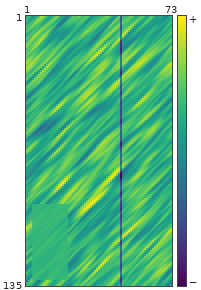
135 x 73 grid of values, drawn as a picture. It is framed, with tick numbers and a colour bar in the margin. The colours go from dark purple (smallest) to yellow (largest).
Calmest part: bottom left. Grain: diagonal, up to the right. Odd patch: calmer, in the bottom left. Odd lines: column 48.
